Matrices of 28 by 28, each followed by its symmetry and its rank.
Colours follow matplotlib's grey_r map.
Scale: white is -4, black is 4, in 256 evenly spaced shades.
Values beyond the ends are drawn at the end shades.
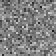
neither, full rank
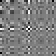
symmetric, rank two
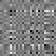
symmetric, rank two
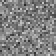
neither, full rank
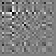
symmetric, rank three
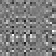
neither, rank three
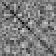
symmetric, rank five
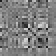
symmetric, rank three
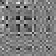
symmetric, rank three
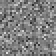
antisymmetric, full rank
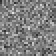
neither, full rank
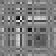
symmetric, rank two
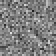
antisymmetric, full rank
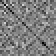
symmetric, rank five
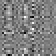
neither, rank three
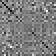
symmetric, rank five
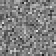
antisymmetric, full rank
